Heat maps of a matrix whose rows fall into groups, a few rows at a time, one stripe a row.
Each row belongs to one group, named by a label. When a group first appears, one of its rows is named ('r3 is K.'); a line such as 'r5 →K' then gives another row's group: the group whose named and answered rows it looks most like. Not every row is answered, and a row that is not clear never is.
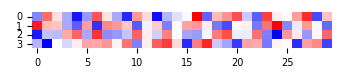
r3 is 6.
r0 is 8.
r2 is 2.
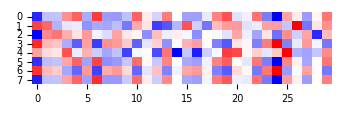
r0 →2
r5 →2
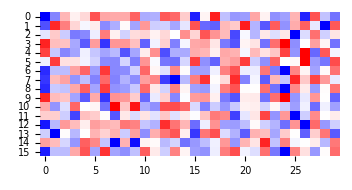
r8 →2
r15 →2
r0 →6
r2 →8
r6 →2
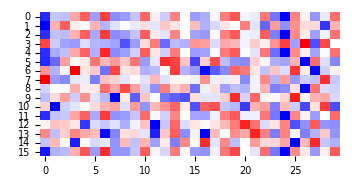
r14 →8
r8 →6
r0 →2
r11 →2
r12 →8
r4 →2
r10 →6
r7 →6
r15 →2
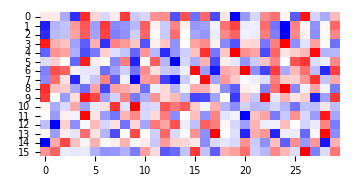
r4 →8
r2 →2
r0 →8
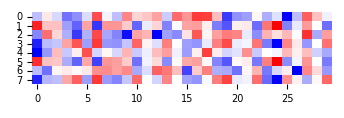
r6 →6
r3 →2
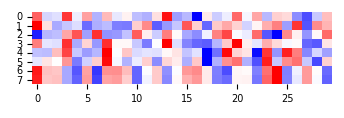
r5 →8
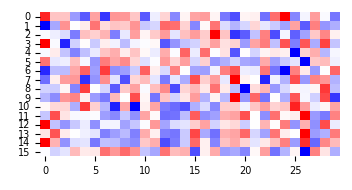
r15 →6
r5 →6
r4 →8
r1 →6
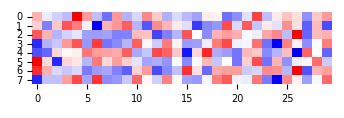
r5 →6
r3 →2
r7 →2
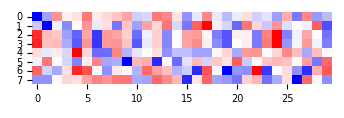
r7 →6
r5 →8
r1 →6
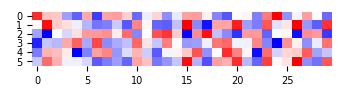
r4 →8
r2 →6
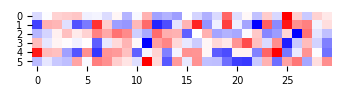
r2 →6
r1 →8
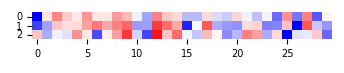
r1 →6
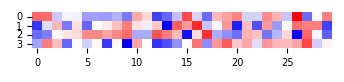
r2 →6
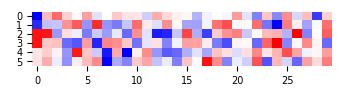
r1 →2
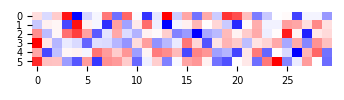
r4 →6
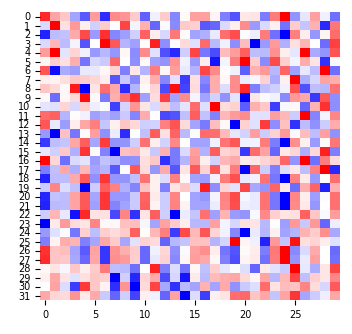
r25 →8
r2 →2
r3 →8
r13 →6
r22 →8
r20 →2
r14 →2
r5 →8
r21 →2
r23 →6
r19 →8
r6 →6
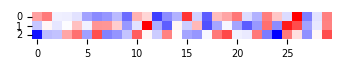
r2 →2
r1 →8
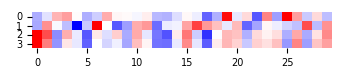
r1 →8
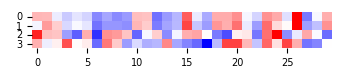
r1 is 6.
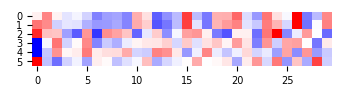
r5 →6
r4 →6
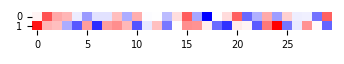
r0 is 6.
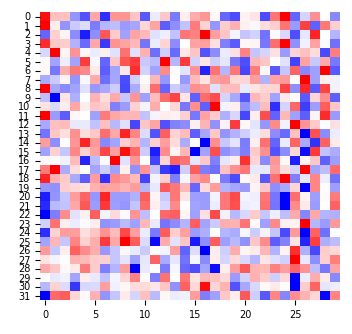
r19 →6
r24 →6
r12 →8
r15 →6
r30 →8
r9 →6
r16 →8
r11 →6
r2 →8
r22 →6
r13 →6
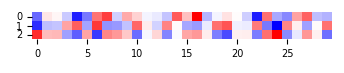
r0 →8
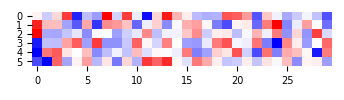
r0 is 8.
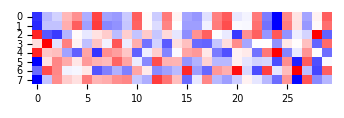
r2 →6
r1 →2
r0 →2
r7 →6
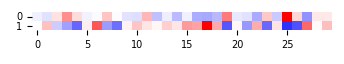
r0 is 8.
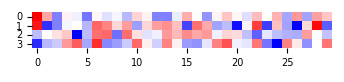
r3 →2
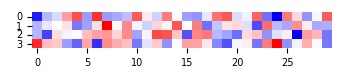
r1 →8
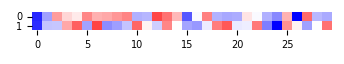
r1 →2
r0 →6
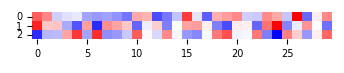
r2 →2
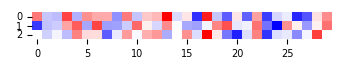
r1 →2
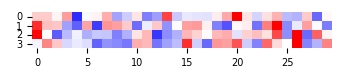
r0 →8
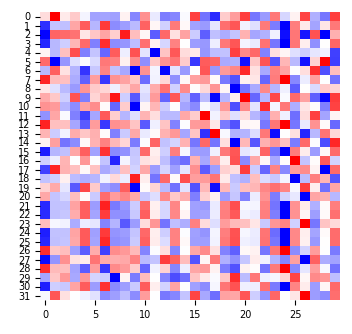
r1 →2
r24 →2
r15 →2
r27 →6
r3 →2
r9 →8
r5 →6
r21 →2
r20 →6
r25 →2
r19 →8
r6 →8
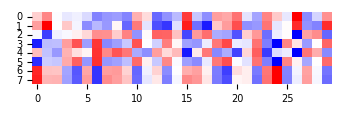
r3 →2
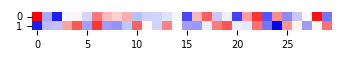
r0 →6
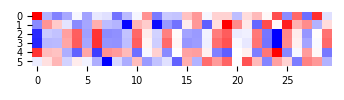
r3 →2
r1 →8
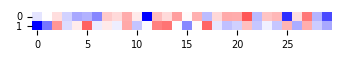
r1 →6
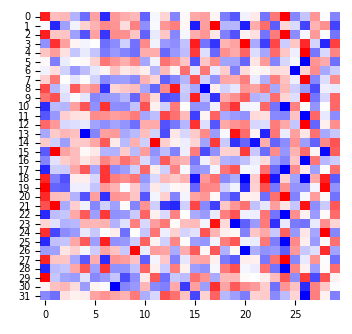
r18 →6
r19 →6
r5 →6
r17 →2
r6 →8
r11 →6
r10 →2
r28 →2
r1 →6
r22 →2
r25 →2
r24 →6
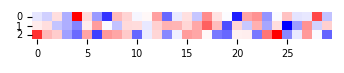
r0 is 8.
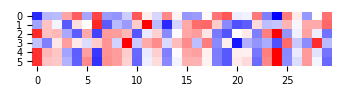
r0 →2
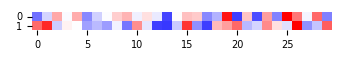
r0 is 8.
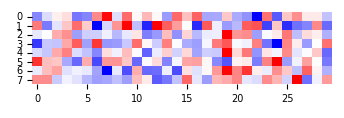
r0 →8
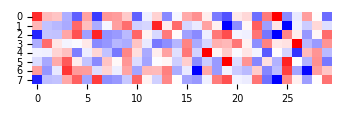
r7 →2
